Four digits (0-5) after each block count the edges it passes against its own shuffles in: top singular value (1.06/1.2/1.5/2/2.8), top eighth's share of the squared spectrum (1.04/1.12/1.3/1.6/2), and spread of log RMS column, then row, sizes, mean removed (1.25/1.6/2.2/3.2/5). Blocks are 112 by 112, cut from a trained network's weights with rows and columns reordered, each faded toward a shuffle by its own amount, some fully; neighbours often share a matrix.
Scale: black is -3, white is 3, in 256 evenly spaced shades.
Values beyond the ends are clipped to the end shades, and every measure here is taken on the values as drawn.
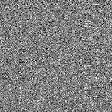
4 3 1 2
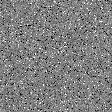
0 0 0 0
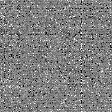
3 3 2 1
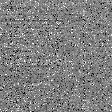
2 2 2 0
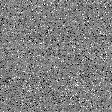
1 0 0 0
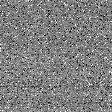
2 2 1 0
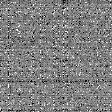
3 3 3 2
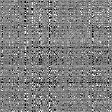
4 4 4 3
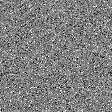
1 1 0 0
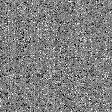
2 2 0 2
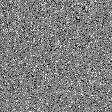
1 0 0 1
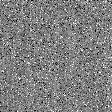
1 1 0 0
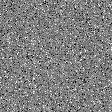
0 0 0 0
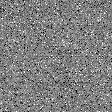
1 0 0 0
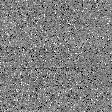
1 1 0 0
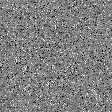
0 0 0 0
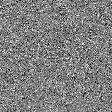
2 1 0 0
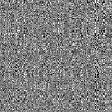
4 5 3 3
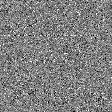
2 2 0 1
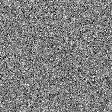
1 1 0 0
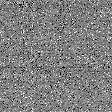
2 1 1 0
